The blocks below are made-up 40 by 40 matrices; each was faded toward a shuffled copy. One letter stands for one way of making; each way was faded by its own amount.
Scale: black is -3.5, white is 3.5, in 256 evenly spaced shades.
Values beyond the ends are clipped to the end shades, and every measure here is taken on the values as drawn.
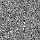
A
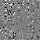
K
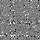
K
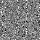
A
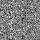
A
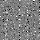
K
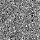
A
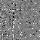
K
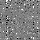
K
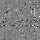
K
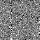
A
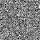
A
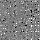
K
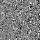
A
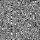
A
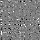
K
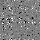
K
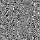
A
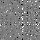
K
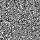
A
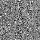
A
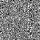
A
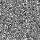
A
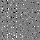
K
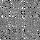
K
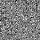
A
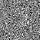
A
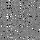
K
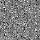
A
